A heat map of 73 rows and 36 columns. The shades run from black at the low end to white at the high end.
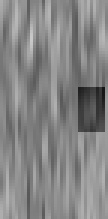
The middle right is the ninth with the lowest average. An odd patch, lower than its surroundings, sits in the middle right. The values are skewed, with a long tail toward low values. No overall slope runs across the table. Streaks run downward.
